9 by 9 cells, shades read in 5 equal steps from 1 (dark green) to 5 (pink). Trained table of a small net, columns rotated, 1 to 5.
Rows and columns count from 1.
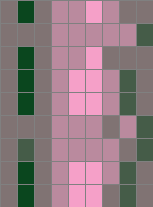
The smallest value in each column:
3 1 3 4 4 4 3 2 2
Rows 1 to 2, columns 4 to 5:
4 4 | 4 4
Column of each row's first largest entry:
6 4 6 5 5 4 4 5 5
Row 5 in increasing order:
1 2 3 3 3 4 4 5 5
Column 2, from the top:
1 3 1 1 1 3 2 1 1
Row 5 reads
3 1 3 4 5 5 4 2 3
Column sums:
27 14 27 36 40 42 33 25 24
